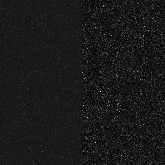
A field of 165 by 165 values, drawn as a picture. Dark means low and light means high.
The left part is calmer, up to a seam about 50% of the way across. The values are skewed, with a long tail toward high values. Neither half mirrors the other. There is no overall slope. There are no regular stripes. The texture is fine-grained noise. Overall the values sit about 10% of the way up the scale. No row or column stands out.
